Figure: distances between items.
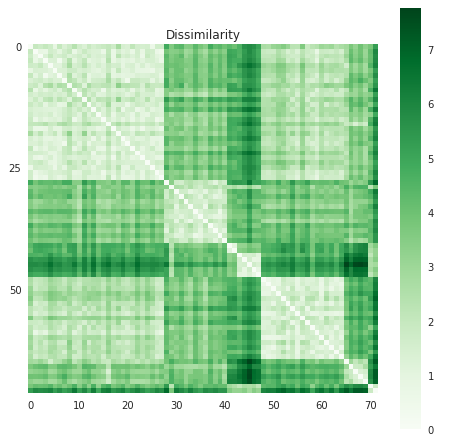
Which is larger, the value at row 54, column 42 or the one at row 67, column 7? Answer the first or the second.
the first
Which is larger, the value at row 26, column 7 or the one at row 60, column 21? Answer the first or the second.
the second
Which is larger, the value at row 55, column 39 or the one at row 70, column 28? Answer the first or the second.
the second
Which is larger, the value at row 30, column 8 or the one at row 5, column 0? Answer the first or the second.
the first
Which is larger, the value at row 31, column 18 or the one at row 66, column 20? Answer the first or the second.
the second
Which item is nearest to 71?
70
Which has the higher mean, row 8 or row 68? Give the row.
68
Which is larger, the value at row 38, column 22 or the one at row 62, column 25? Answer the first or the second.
the first
